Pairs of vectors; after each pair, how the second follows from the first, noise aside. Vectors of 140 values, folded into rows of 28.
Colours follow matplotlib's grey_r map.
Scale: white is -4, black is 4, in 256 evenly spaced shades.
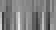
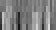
negated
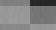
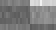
negated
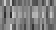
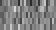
shuffled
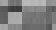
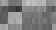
copied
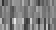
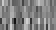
negated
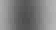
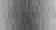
copied
